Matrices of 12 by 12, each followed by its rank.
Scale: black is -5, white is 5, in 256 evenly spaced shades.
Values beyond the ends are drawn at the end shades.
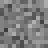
full rank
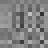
two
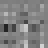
two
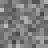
full rank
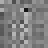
two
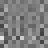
two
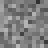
full rank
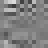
two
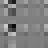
one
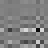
one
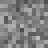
full rank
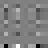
one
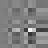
one
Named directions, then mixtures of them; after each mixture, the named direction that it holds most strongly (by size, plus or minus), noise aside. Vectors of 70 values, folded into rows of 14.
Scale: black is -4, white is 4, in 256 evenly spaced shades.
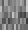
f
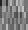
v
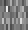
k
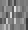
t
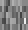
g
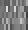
k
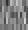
g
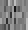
t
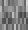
f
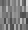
f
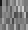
v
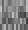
f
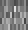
t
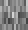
f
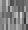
v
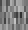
v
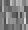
g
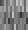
f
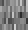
f
